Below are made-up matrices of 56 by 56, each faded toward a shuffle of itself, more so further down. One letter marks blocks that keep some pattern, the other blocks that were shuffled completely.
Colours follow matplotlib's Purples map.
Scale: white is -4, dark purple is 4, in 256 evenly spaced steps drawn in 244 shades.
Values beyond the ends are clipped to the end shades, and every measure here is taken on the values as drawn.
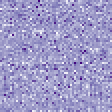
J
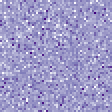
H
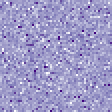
H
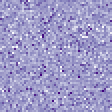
H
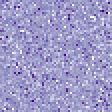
H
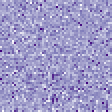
J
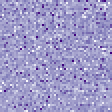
J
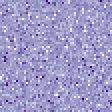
H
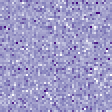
J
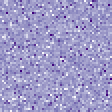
H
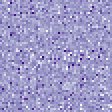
J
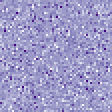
H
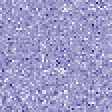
J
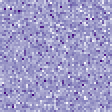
H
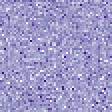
J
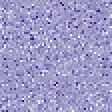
J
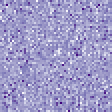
J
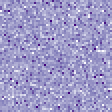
H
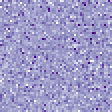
H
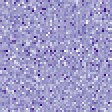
J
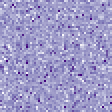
J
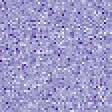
J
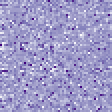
J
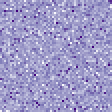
H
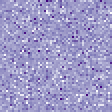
J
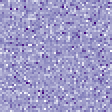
H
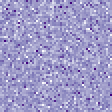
H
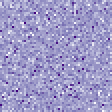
H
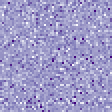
J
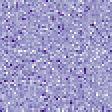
J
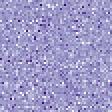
J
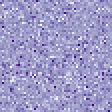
J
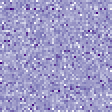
J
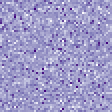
J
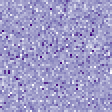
H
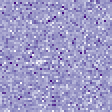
J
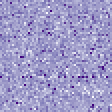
J
